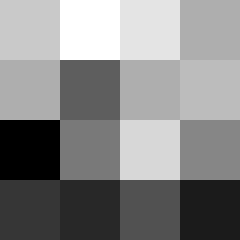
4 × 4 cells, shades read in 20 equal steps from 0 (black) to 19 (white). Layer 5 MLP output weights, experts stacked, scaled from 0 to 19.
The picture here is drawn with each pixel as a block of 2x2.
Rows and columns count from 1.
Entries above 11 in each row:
4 3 1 0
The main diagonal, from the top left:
15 7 16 2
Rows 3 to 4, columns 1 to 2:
0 9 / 4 3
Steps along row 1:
up down down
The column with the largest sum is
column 3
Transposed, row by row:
15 13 0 4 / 19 7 9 3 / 17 13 16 6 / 13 14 10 2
